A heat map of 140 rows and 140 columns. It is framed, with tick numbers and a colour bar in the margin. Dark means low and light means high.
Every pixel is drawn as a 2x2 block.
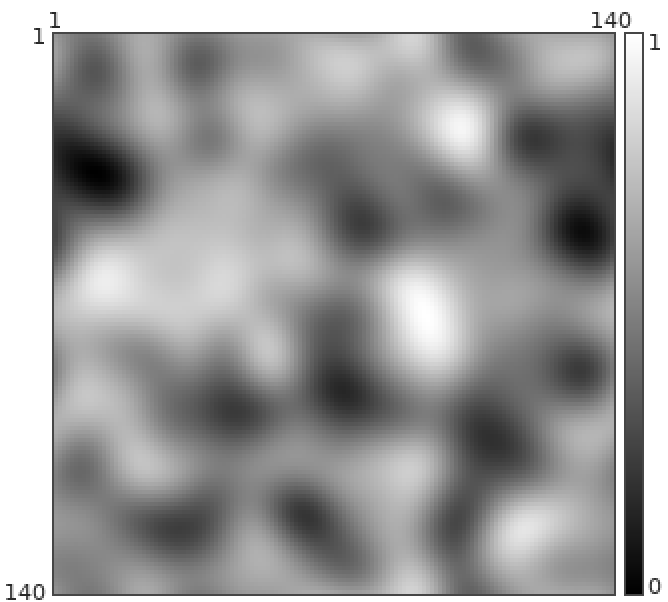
No overall slope runs across the table. No seam splits the table. The values follow a bell shape. The ninth with the lowest average is the top left. The field is smooth, with broad soft blobs. No row or column stands out.
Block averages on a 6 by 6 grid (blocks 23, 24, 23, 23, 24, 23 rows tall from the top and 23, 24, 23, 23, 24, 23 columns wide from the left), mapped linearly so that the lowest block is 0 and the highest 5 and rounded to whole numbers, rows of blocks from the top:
2 3 4 4 3 3
0 3 3 2 3 0
4 5 4 3 4 2
4 3 2 2 3 2
3 2 2 3 1 3
3 2 2 3 3 4
